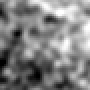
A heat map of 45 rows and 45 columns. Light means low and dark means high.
The values follow a bell shape. Neither half mirrors the other. No lone cell stands out from its neighbours. Values rise toward the bottom left. The field is mottled with small blotches. The bottom left is the ninth with the highest average.
